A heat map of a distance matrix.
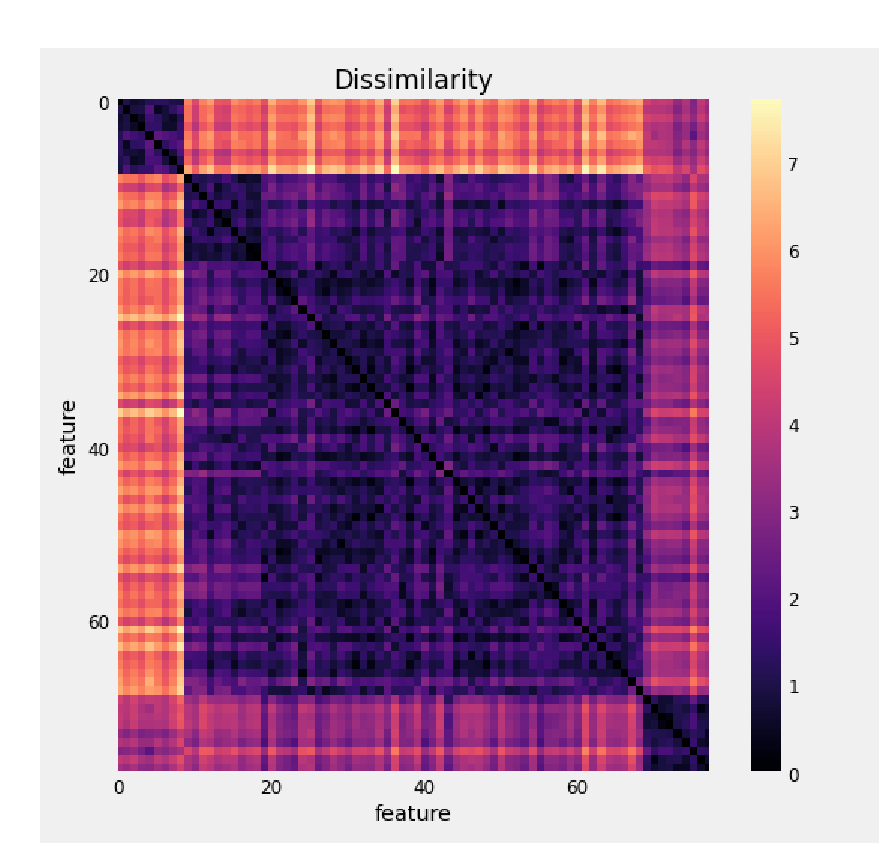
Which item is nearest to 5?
1
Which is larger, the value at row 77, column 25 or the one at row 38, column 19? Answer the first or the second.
the first
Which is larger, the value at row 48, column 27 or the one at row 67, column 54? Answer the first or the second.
the second
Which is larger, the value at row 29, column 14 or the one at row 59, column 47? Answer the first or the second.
the first
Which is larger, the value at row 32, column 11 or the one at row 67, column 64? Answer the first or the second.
the first
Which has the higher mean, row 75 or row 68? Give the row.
75
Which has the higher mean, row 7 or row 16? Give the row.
7
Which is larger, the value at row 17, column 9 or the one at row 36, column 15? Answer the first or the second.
the second
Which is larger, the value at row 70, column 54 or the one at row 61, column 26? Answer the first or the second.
the first
